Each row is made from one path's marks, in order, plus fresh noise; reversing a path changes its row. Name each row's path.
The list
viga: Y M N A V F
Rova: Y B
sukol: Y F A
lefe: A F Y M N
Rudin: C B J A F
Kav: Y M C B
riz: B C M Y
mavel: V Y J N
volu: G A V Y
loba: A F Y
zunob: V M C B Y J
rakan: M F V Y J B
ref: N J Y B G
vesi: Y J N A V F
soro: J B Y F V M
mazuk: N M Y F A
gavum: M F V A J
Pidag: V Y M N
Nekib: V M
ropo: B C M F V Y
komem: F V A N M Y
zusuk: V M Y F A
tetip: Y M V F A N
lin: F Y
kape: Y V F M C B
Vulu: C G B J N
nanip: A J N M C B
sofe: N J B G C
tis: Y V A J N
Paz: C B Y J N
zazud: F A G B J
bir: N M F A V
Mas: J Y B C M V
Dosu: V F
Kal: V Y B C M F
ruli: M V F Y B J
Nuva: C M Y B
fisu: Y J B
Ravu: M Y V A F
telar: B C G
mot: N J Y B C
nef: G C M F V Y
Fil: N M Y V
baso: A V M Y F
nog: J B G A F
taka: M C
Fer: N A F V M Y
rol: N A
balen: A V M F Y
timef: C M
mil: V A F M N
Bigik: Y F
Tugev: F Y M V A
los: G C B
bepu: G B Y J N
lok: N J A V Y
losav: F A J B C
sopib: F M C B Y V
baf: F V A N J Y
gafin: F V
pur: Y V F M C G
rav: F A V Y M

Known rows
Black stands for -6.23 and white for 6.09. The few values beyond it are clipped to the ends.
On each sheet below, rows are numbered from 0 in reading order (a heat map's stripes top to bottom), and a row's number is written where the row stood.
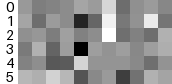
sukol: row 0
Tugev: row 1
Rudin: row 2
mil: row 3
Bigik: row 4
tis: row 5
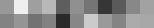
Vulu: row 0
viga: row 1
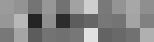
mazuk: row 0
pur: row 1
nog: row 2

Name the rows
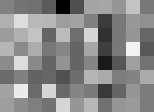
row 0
Nekib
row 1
Paz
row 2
fisu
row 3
volu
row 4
ref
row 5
Dosu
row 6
sofe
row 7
loba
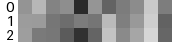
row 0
Pidag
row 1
ropo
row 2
rav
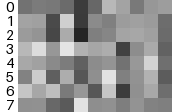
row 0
gafin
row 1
taka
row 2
timef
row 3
mot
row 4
komem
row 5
kape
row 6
zunob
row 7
lin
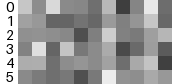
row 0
lok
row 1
nef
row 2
vesi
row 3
los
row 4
riz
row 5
Ravu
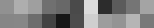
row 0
zazud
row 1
soro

